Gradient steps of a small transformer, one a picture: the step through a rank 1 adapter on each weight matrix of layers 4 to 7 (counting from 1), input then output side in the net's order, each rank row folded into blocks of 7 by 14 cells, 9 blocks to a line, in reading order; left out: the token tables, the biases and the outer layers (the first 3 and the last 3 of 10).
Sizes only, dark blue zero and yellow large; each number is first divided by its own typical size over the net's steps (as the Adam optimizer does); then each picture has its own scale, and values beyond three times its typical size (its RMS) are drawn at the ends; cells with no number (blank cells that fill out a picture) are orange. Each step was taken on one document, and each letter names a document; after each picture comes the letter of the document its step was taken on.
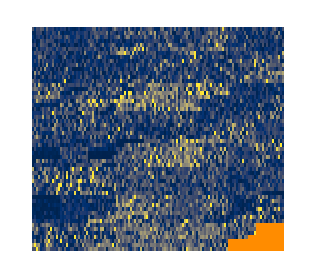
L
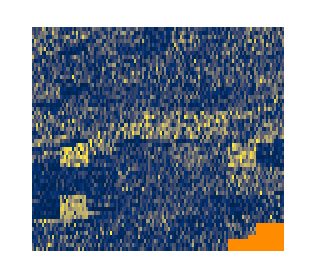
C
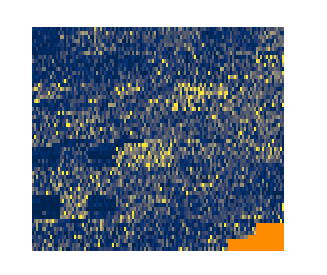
L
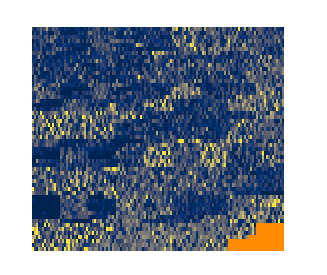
L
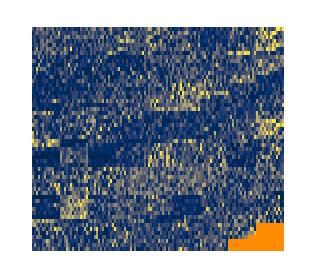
L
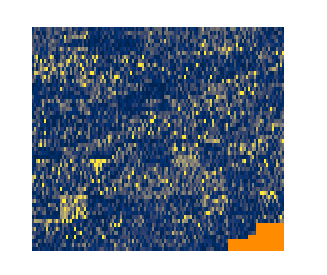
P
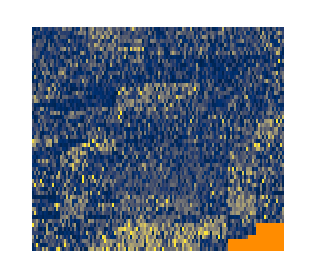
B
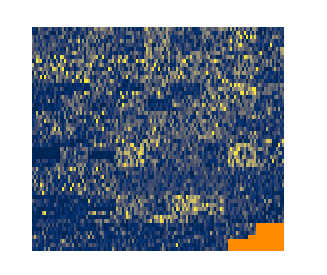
B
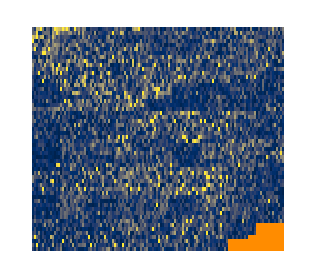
P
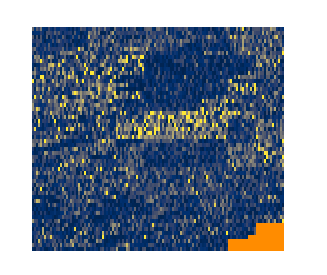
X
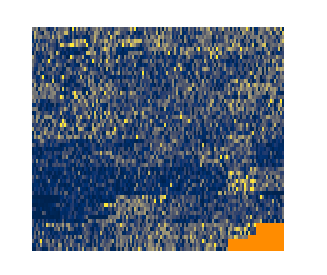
C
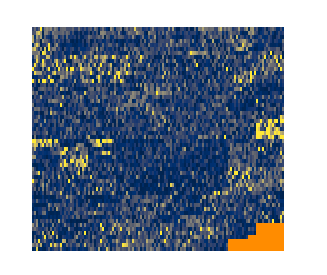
X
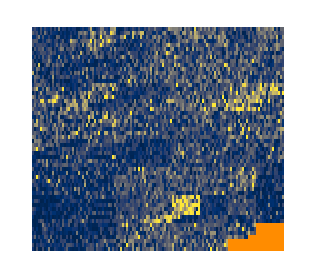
C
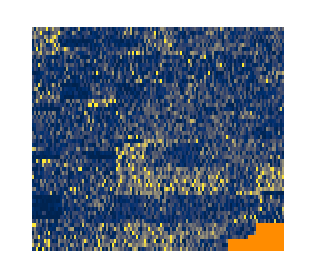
L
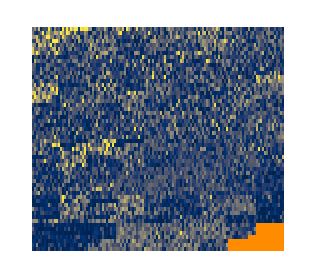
B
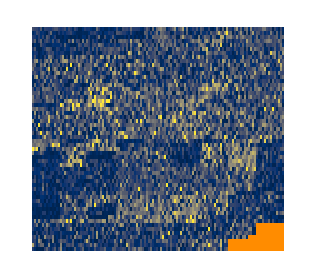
C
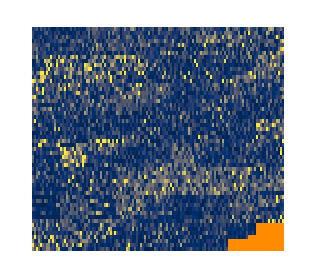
X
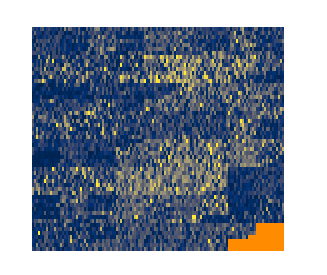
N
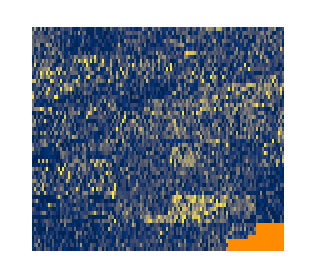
B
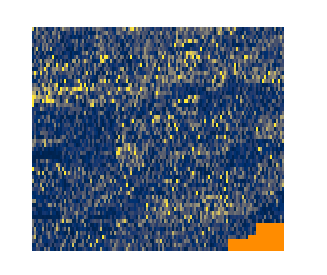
P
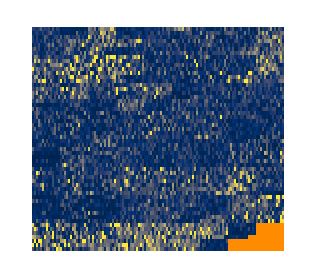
X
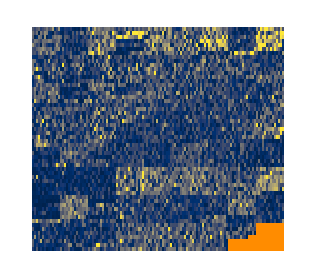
C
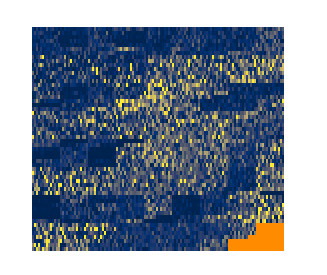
L
